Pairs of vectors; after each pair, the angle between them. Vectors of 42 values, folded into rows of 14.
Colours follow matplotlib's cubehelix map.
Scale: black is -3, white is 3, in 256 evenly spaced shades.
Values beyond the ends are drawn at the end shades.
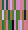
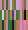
nearly parallel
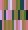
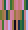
partly opposed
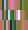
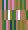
nearly parallel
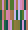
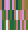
partly opposed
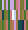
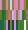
partly aligned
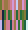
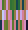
nearly opposite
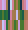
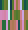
nearly opposite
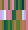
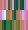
nearly parallel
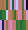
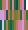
nearly opposite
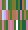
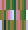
orthogonal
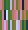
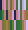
partly opposed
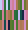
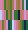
orthogonal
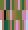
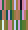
orthogonal
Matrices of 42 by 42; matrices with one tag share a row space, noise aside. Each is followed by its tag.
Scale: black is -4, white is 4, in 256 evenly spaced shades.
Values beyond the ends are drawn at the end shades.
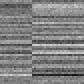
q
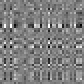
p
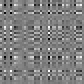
p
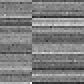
q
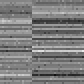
q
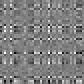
p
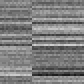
q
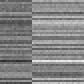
q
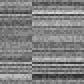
q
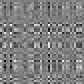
p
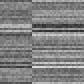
q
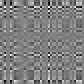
p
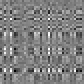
p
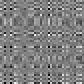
p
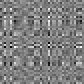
p
